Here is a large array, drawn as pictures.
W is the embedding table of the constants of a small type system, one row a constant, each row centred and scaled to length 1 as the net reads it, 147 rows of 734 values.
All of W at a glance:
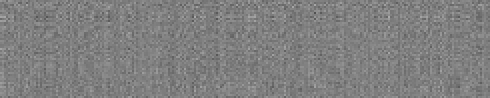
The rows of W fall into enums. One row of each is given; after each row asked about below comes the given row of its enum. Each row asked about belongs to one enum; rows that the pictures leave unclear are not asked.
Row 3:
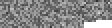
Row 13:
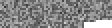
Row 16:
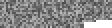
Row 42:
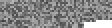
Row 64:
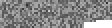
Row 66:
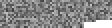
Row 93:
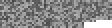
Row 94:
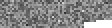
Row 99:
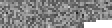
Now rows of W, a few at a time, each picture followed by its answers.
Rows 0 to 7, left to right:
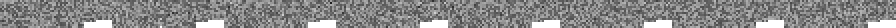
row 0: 42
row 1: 99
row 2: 64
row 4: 64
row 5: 3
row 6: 93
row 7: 16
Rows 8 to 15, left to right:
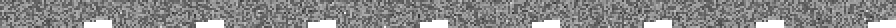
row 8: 93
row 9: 99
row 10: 13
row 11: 99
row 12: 94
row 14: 93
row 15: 94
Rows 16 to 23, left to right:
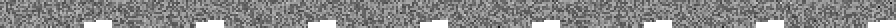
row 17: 42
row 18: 94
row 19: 94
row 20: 3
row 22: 3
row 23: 64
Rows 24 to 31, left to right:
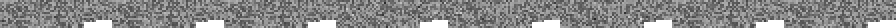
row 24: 42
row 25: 42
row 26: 42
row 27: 3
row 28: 94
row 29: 94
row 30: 42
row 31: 42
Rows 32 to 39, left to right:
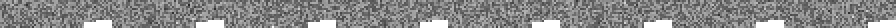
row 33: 13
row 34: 99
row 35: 93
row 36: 16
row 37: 13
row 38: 3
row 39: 94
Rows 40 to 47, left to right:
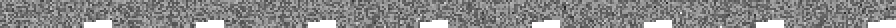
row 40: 66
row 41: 42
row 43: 13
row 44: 94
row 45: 64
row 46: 99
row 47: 13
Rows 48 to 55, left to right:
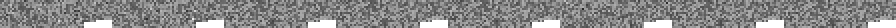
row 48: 94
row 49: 94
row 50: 93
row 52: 93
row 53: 64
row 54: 93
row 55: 93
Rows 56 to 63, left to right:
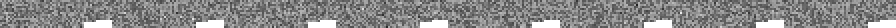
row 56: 66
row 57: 94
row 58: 16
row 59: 3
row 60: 42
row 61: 13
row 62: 99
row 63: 94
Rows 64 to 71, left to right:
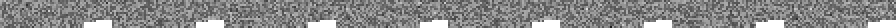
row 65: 93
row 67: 3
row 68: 93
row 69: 3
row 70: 42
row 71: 3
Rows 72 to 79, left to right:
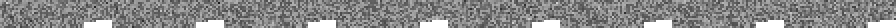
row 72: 64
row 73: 64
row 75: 93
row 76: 13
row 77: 94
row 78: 42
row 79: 66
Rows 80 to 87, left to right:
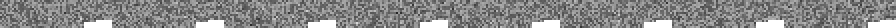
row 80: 94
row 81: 3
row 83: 13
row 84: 64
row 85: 64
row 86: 93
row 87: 13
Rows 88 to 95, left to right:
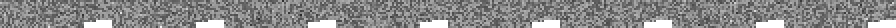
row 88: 99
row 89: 99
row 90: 94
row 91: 42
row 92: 93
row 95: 13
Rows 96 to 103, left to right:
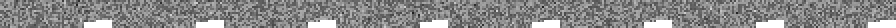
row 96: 13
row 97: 3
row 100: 64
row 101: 93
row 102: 94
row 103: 64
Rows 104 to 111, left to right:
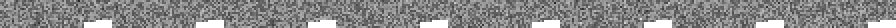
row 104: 13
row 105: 64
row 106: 93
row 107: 94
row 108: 64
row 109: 13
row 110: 64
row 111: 16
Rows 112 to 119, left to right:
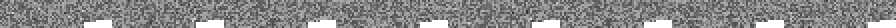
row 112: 94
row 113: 13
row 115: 42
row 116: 13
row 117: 93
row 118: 42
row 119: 66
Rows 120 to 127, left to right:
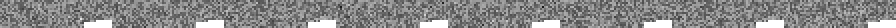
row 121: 64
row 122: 93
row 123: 64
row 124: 64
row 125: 42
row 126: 93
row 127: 16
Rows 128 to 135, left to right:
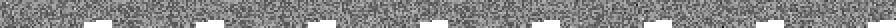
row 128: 64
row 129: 42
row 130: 42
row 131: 16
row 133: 13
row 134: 3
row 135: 66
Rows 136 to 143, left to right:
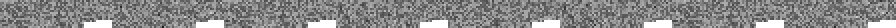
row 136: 42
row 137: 3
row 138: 42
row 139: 64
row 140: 93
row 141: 64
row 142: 42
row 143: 3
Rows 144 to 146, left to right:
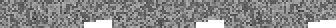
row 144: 94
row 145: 93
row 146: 94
